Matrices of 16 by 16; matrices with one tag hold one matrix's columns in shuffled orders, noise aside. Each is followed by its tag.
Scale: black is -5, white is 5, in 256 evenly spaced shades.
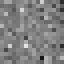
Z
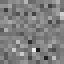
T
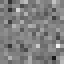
Z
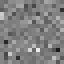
T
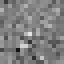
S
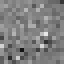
S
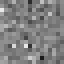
Z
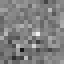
S
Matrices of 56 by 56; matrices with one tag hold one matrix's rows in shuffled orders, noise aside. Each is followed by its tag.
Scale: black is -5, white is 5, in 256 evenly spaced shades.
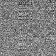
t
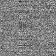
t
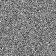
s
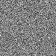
s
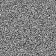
s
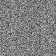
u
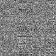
t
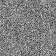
u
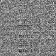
t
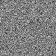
s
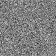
s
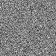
s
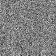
u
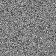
s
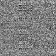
t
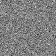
s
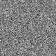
s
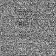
t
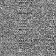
t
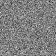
s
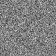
s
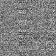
t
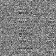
t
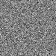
s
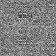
t
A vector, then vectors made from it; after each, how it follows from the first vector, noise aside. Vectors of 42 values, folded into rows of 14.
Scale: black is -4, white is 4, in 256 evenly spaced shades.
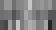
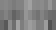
shrunk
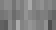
shrunk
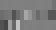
partly zeroed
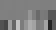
partly zeroed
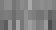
shrunk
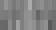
shrunk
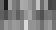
reversed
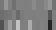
partly zeroed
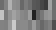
wrapped around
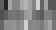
reversed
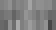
shrunk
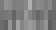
shrunk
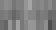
shrunk
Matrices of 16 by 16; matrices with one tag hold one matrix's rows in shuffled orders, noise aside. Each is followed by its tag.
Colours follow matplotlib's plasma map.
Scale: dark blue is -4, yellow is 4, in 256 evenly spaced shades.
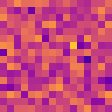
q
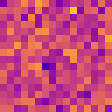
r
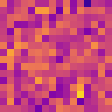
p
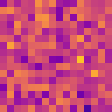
p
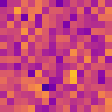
r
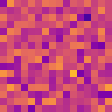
q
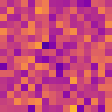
r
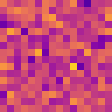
q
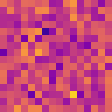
r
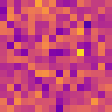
p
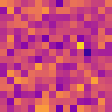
p
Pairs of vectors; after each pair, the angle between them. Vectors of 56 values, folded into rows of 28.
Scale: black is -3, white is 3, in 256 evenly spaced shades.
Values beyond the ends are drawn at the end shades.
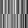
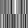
partly aligned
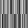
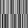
nearly parallel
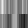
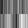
nearly opposite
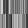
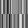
partly aligned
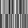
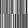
partly aligned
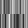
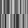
nearly parallel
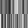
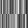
orthogonal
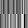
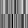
partly opposed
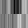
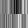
nearly parallel
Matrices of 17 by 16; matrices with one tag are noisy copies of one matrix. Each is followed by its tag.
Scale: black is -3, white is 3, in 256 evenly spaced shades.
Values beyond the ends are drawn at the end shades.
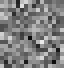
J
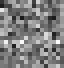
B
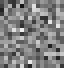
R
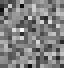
R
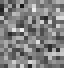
R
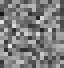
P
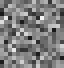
P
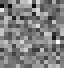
B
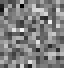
R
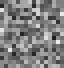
B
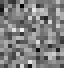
R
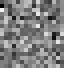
B
